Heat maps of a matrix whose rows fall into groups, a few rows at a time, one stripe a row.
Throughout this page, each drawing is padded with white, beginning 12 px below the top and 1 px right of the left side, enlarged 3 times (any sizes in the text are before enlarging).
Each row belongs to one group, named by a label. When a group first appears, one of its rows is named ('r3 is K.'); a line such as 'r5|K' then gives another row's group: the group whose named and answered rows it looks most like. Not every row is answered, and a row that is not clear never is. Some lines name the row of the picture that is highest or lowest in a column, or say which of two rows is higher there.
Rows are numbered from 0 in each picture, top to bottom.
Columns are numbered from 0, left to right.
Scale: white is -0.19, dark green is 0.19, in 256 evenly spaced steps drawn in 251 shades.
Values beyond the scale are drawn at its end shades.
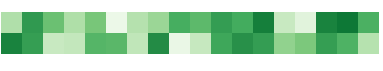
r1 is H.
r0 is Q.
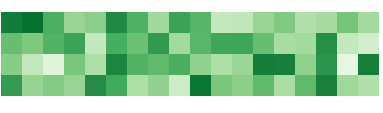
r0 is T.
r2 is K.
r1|H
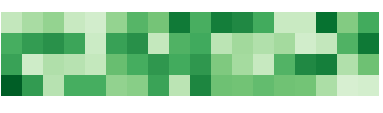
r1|T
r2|K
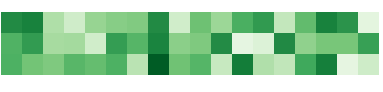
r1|K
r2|H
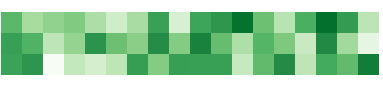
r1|H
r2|K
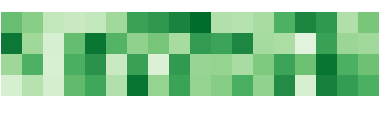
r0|K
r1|H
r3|Q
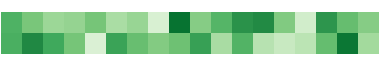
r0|Q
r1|T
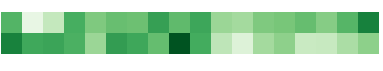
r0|K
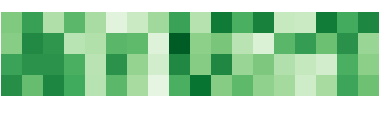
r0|Q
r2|T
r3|T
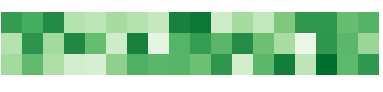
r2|K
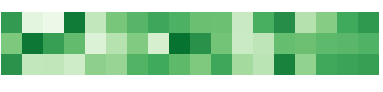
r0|K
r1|T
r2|K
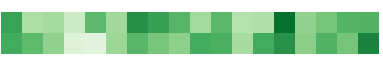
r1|K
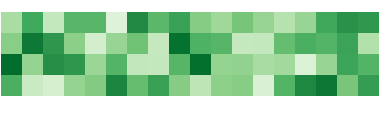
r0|Q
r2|T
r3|K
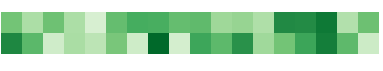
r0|K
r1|H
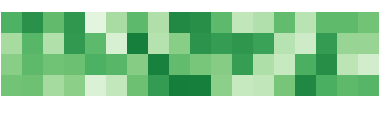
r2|H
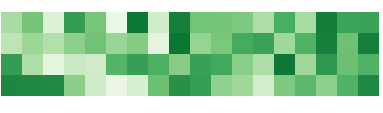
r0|Q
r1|Q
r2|K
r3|T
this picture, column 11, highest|1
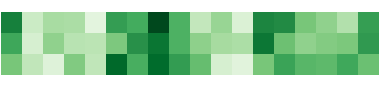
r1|K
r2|K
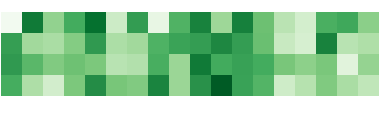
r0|Q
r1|H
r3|H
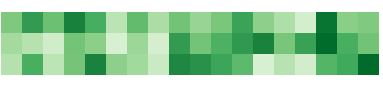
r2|Q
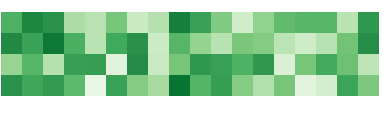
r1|T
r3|T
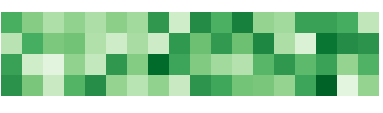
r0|H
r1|Q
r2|K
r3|H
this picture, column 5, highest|2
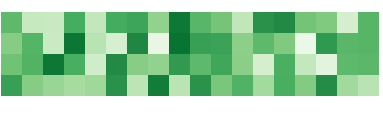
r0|K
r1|Q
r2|T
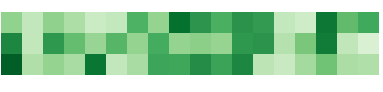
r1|H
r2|H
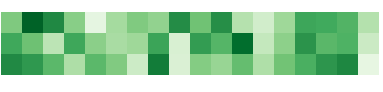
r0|T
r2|H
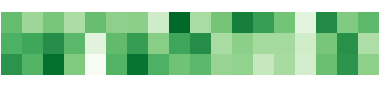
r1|T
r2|T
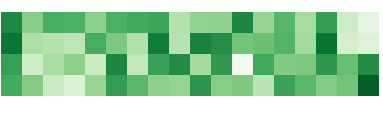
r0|H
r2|K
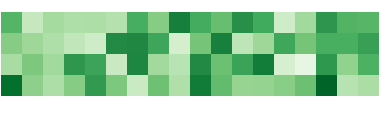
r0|Q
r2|Q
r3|H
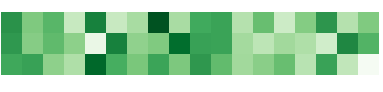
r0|H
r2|H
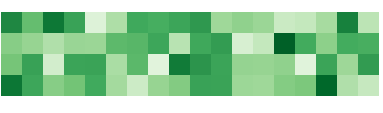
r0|T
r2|Q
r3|H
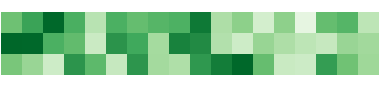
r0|T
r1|T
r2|Q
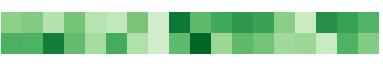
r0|Q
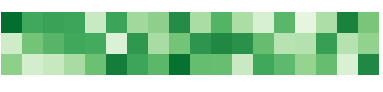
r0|T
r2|K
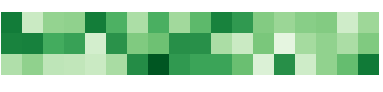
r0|H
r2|K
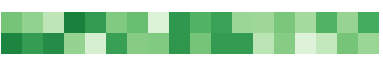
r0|Q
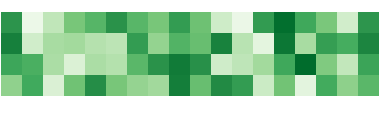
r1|K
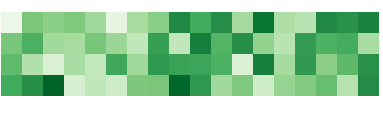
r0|Q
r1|H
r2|K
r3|T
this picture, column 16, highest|0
